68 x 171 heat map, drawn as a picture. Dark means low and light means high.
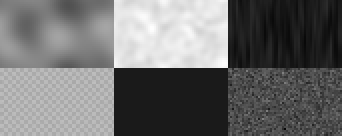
It is made of 2 by 3 panels. Panel 1,1: middling, smooth. Panel 1,2: very high, blotchy, faint in contrast. Panel 1,3: very low, streaked downward, faint in contrast. Panel 2,1: high, checkered, faint in contrast. Panel 2,2: very low, flat. Panel 2,3: low, fine-grained.
